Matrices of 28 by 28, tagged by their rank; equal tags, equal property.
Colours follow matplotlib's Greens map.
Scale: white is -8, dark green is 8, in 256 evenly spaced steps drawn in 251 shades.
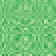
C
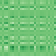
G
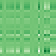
G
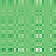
G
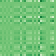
G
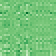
C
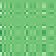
G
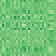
C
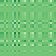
G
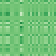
G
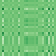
G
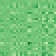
C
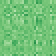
C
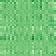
C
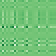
G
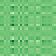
G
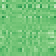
C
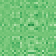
C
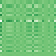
G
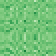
C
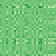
C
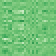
C
